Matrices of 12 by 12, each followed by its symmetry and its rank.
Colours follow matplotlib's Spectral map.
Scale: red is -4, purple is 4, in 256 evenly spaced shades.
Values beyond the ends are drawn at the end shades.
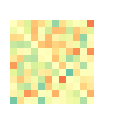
antisymmetric, full rank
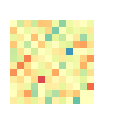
antisymmetric, full rank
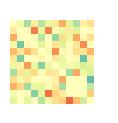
antisymmetric, full rank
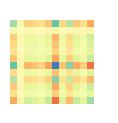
symmetric, rank one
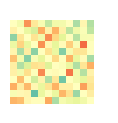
antisymmetric, full rank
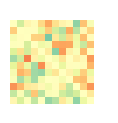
antisymmetric, full rank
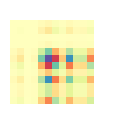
symmetric, rank one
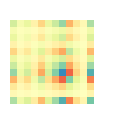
symmetric, rank one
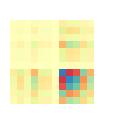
symmetric, rank one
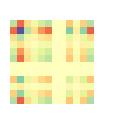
symmetric, rank one
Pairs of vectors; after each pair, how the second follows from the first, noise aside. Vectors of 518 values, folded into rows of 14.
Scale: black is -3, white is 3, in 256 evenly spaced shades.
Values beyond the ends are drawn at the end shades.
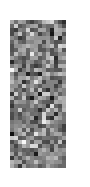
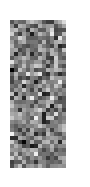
negated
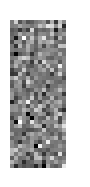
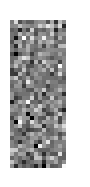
copied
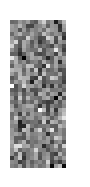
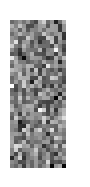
copied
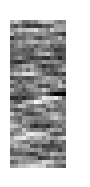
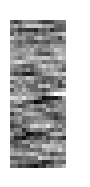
negated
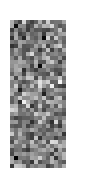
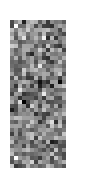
negated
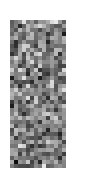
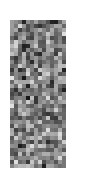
negated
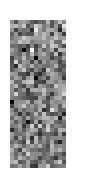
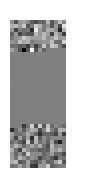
partly zeroed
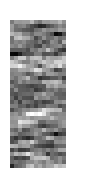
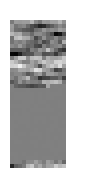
partly zeroed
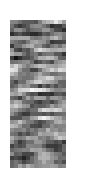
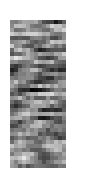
negated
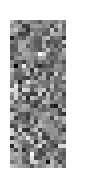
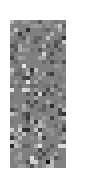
partly zeroed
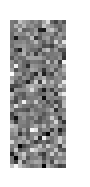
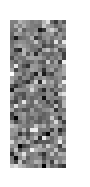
copied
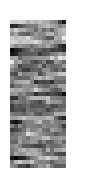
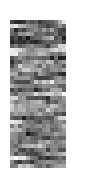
negated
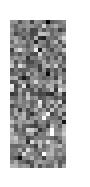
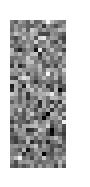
negated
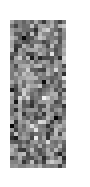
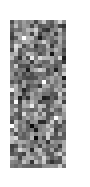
negated
